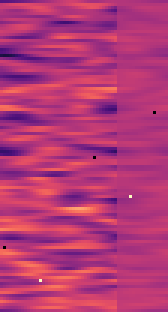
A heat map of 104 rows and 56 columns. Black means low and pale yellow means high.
Streaks run across, left to right. A few values lie far out on both sides of the bulk. Neither half mirrors the other. Five lone cells stand out: two far higher and three far lower than their neighbours. On average the colour sits 50% of the way up the scale. The right part is calmer, past a seam about 70% of the way across.
